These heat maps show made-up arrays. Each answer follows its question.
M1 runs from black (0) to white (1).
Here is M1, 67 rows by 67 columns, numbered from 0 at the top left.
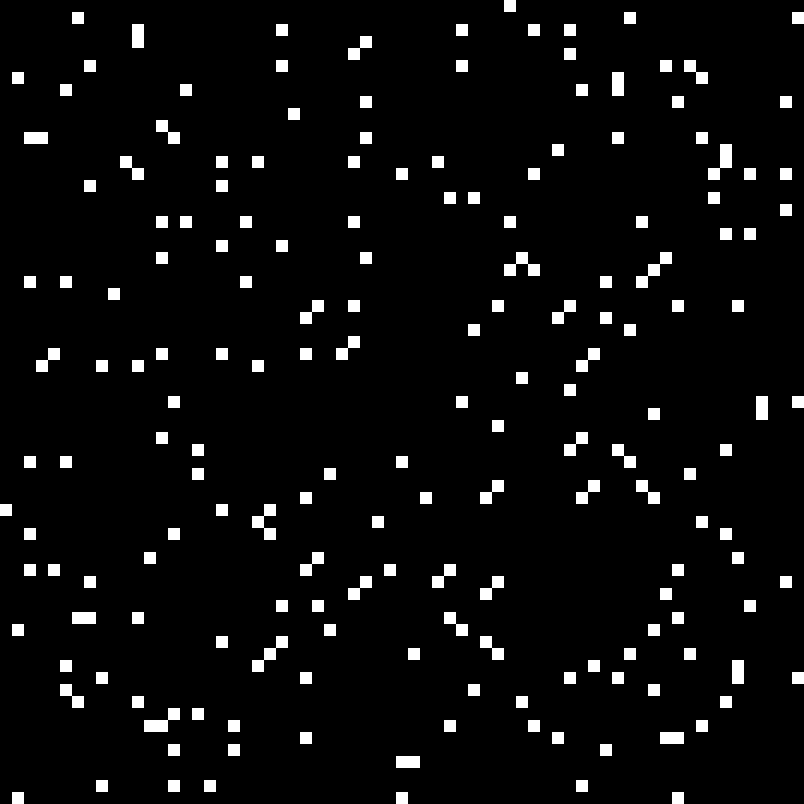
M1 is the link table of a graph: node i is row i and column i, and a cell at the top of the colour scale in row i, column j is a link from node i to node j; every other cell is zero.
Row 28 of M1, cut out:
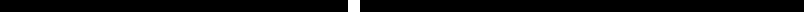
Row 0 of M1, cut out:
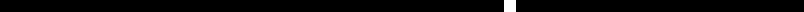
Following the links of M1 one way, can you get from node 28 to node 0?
yes
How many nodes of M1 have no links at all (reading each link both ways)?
2
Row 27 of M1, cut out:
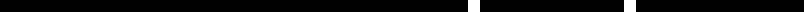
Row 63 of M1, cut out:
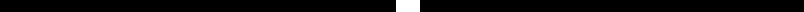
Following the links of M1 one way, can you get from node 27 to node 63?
yes
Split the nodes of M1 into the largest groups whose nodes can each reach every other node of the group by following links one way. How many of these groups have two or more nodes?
2
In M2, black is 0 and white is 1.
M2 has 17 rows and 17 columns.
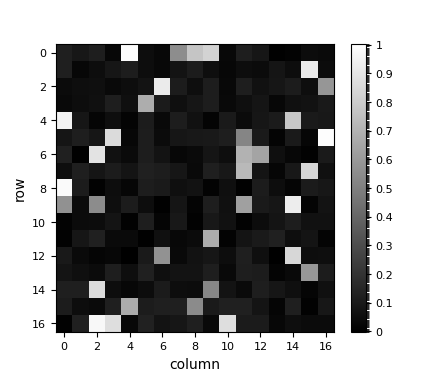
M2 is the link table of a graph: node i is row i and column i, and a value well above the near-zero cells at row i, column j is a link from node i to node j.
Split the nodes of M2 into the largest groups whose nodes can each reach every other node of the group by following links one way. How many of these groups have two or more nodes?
1
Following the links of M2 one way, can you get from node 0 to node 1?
no
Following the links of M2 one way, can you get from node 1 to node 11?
yes
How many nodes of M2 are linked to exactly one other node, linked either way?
3
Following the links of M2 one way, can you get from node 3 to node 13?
no
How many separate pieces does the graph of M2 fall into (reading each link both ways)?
1
